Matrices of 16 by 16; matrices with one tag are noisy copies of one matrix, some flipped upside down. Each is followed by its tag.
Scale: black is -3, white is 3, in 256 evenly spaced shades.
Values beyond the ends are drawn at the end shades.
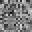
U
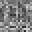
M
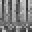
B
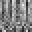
B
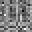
M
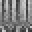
B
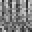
B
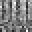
B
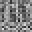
M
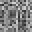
M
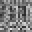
M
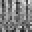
B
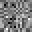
U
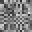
U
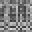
M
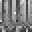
B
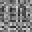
M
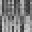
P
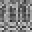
M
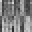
P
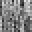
P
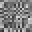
U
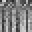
B
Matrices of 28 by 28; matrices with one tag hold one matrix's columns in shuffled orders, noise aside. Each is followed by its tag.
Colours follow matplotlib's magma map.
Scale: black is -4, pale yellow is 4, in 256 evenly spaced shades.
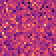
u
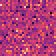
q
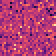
u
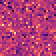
u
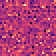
q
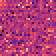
q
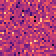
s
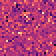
s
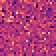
s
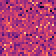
u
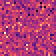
u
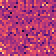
q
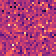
u
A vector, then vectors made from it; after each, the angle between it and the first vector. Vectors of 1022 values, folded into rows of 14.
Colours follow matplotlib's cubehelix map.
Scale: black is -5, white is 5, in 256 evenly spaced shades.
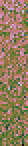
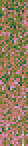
nearly opposite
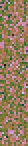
orthogonal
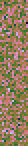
orthogonal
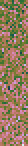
nearly opposite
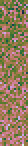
nearly opposite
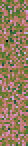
partly opposed
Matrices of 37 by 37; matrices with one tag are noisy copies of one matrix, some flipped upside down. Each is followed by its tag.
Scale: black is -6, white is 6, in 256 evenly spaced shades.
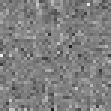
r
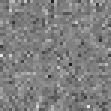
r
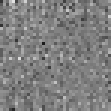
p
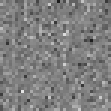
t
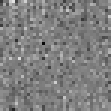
p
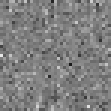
r
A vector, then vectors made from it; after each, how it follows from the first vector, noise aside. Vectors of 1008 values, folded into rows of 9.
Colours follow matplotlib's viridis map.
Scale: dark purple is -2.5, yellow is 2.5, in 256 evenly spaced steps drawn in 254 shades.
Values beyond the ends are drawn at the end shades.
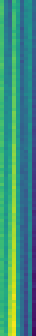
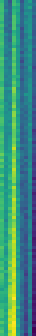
copied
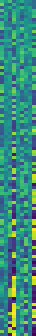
sign-scrambled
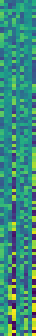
sign-scrambled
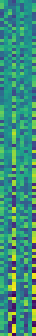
sign-scrambled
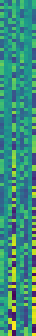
sign-scrambled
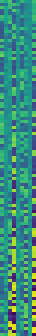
sign-scrambled
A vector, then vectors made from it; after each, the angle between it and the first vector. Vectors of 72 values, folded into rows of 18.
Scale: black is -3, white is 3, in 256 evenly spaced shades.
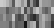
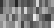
partly opposed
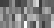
nearly opposite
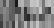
orthogonal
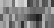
partly aligned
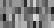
partly opposed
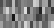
partly opposed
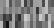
orthogonal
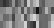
nearly opposite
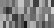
partly aligned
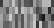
orthogonal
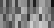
orthogonal
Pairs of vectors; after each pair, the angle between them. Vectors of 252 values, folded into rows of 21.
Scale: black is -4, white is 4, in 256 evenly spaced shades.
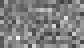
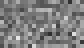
nearly parallel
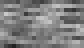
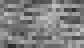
nearly parallel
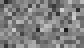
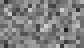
nearly parallel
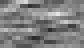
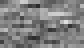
nearly parallel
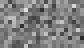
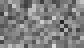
partly opposed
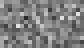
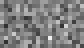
partly aligned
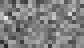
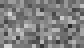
partly opposed
